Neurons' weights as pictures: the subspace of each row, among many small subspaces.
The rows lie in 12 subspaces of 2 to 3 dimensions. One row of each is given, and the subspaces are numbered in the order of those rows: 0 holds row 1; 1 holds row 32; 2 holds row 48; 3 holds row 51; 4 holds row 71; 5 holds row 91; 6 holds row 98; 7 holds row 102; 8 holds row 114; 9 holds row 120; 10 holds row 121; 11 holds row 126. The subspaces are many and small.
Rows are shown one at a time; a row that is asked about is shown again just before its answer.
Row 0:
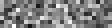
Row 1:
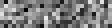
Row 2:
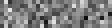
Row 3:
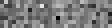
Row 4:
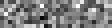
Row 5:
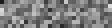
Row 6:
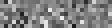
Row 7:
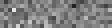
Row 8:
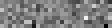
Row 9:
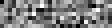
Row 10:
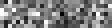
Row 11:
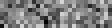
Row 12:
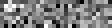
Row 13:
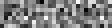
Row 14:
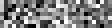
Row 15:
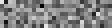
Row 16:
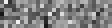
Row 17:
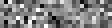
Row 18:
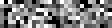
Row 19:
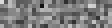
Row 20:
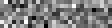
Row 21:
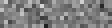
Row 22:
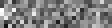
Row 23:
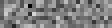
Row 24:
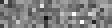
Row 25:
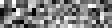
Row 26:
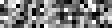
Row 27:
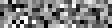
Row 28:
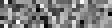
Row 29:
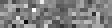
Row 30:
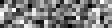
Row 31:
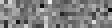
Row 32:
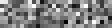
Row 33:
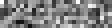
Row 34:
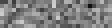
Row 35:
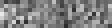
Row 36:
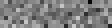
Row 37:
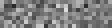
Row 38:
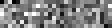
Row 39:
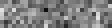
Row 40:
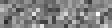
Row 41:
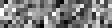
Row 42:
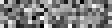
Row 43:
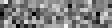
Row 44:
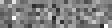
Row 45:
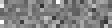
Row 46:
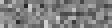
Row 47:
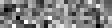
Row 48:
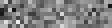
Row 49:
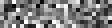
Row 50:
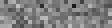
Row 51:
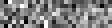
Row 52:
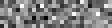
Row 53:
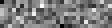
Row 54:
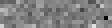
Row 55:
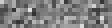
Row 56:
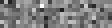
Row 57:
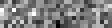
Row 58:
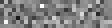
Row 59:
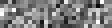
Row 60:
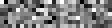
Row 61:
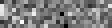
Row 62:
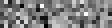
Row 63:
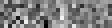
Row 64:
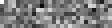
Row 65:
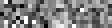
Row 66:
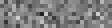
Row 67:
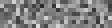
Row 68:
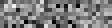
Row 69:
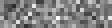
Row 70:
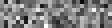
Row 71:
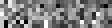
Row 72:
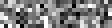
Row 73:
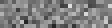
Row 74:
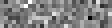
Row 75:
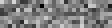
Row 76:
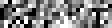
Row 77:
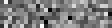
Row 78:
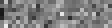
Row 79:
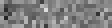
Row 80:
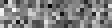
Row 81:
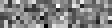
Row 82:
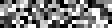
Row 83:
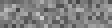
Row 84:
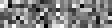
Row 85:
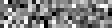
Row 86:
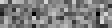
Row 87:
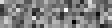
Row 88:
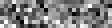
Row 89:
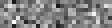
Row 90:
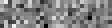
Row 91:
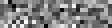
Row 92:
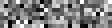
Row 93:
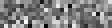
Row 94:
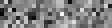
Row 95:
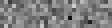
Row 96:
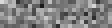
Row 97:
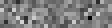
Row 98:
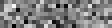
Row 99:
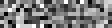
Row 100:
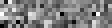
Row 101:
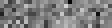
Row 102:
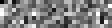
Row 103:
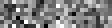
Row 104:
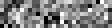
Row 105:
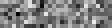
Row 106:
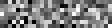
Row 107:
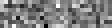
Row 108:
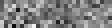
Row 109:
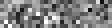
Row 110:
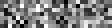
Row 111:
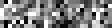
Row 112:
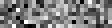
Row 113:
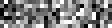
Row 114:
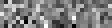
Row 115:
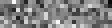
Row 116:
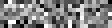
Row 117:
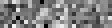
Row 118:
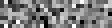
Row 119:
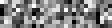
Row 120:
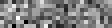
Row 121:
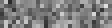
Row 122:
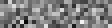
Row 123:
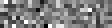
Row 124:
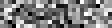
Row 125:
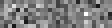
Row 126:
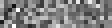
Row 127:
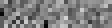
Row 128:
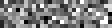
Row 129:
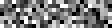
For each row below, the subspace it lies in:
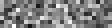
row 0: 6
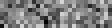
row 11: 8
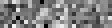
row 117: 9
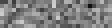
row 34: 0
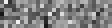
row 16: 10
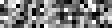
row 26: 7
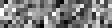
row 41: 0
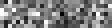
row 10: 10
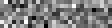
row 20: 3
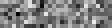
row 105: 1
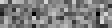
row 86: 7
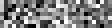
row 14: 11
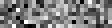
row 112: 9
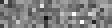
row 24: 10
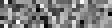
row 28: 5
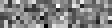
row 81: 1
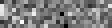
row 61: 10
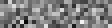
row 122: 5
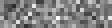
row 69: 11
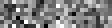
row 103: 9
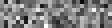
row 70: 8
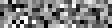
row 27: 5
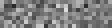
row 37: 6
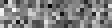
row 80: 10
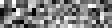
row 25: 0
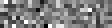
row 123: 1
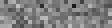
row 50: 8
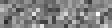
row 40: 7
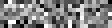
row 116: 6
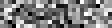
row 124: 6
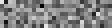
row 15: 4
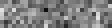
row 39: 10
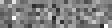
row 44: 7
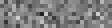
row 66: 4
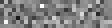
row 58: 4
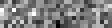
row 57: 10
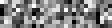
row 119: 7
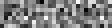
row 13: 11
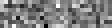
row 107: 1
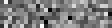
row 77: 3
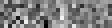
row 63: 8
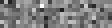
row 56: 10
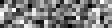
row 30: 0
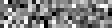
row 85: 3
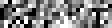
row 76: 10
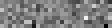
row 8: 11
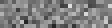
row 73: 5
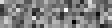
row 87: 7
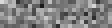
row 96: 2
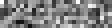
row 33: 0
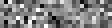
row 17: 8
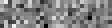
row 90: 1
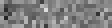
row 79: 11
